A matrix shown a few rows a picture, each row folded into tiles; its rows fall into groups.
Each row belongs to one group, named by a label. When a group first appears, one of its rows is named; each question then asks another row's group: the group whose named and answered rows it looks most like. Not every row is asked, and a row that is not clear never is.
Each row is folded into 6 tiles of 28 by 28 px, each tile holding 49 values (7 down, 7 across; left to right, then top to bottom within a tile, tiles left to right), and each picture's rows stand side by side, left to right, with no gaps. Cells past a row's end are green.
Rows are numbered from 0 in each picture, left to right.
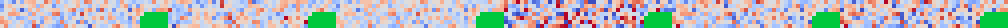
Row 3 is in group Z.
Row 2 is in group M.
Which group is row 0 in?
M
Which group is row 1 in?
Z
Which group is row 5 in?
M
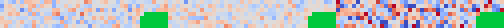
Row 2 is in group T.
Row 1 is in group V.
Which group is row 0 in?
M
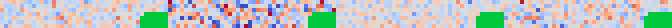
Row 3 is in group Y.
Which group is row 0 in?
Z
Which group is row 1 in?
T
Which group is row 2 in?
V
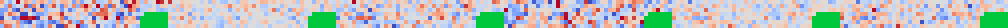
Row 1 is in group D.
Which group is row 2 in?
Y
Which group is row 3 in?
Z
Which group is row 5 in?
V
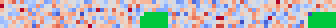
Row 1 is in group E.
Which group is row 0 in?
Z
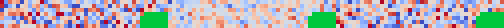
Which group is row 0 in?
T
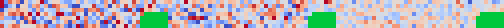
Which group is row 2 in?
V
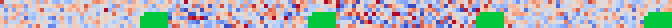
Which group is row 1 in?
Y
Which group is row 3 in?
M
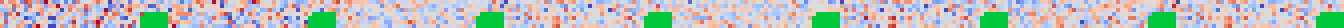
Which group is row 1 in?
M
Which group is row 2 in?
D
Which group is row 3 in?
E
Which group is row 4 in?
V
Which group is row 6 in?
E
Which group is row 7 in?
E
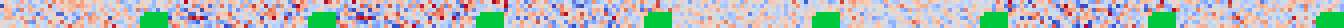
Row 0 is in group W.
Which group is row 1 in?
Y
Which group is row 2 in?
Y
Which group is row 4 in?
V
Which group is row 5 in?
D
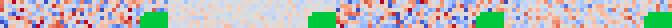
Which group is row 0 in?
Z
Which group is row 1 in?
V
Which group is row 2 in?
M
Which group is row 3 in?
E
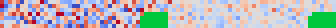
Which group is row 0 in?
T
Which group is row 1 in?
D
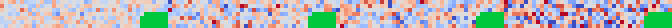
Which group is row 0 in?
Z
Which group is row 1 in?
W
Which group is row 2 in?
M
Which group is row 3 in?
T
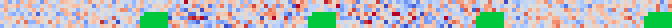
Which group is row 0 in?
W
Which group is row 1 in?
Y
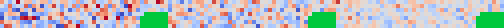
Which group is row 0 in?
Y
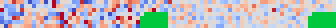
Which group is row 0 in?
Z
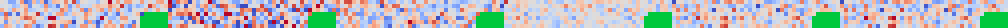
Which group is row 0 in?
E
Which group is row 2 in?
D
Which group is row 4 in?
E
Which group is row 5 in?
E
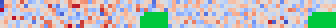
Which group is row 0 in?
W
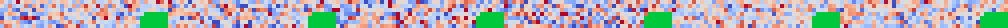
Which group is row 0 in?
Y
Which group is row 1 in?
T
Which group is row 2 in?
Z
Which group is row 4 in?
W
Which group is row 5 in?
M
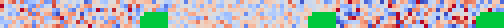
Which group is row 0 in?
Z
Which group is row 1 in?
V
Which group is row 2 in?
Z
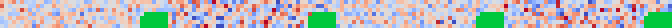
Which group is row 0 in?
Z
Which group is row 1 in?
D
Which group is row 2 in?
W
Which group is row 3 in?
Z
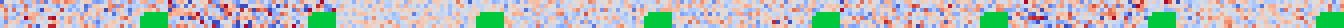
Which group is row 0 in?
E
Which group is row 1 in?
T
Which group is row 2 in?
V
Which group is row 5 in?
W
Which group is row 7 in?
E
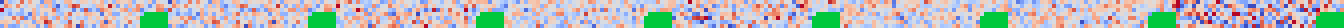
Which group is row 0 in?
W
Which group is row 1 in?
W
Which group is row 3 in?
M
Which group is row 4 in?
Y
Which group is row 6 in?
E
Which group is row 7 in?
T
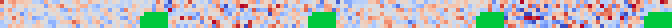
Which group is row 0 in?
D
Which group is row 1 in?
W
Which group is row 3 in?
Y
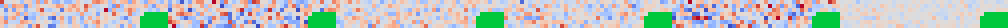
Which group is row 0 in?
D
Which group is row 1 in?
M
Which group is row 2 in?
Z
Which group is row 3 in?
V
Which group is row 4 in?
Y
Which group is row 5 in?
V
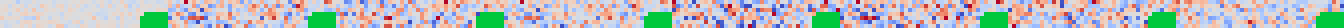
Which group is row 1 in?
Y
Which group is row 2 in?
E
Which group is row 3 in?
Y
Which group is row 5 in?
Y
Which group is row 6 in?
M
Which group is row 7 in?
D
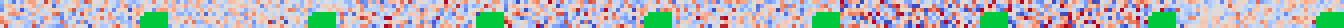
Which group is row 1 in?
W
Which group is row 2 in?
E
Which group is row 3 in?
M
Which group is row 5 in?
T
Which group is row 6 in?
Z
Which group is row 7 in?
Z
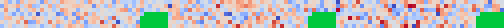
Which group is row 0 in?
W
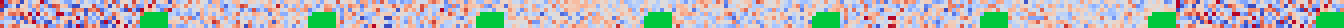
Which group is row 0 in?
T
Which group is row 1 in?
W
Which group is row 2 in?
D
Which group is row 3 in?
W
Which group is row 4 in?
M
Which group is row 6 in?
V
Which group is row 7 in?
T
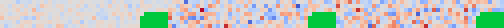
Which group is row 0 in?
V
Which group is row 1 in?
V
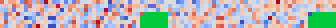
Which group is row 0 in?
D
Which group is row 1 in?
E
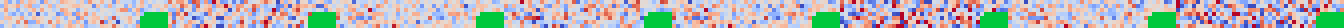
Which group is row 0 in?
W
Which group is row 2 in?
V
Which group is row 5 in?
Z
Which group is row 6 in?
V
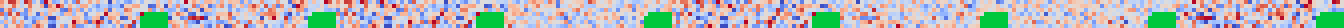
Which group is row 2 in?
D
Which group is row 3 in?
M
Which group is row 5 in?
V
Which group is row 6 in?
W
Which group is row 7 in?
Y
